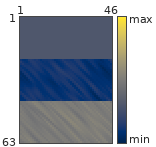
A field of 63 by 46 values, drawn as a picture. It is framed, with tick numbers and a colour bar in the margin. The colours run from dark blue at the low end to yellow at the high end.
It is made of 3 by 1 panels. Panel 1,1: low, flat. Panel 2,1: very low, slanting down to the right, faint in contrast. Panel 3,1: middling, slanting down to the right, faint in contrast.
